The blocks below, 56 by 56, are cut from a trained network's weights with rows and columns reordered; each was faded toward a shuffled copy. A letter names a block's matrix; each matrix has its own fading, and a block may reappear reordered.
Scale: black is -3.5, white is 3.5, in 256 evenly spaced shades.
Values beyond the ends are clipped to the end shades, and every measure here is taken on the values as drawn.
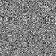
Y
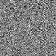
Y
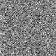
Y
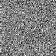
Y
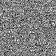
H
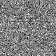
H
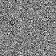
Y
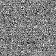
H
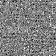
H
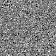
H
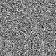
Y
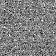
H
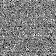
H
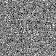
H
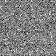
H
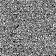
H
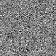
Y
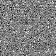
H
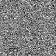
Y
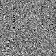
Y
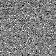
H
